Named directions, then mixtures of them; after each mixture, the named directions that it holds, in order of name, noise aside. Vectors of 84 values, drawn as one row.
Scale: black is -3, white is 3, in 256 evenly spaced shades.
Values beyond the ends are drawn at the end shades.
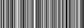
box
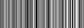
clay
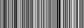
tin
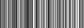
clay, tin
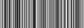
box, clay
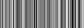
box, clay, tin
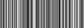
box, clay, tin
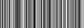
box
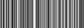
box, clay, tin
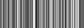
box, clay, tin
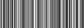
box, clay, tin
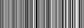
clay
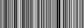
tin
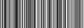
box, tin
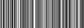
box, tin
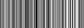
clay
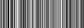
box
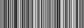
tin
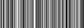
box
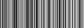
box, clay, tin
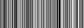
tin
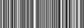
box, tin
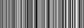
clay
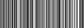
box, clay, tin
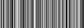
box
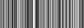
box, clay, tin
